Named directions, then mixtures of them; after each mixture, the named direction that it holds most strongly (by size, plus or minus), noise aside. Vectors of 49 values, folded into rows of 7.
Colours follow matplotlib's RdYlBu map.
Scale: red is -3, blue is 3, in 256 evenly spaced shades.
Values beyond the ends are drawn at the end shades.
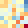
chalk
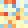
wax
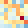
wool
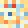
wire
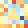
wool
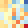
chalk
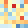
wool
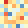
wool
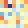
wire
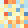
wax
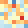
wool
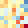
chalk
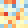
wax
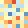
wire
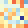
wool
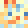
wire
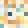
wire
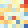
chalk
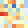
wax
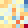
chalk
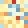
wax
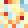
wax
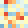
wax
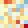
chalk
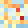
wool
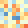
chalk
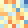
wax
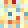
wire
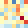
wool
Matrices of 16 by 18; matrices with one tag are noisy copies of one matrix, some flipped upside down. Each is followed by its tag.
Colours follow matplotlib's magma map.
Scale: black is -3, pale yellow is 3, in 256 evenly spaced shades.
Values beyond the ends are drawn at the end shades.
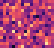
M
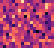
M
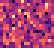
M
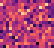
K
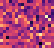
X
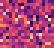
X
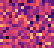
X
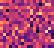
X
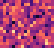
M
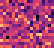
X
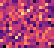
K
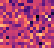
X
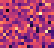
X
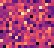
K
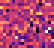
X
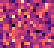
M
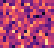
M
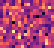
M
